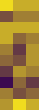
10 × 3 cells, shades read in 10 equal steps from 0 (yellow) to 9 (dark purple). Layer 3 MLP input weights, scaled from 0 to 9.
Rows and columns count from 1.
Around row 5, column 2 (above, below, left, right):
5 6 4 3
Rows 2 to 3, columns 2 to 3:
4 4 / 2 2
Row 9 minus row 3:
2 4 3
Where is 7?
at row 5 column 2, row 7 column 1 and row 8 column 3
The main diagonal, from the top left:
0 4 2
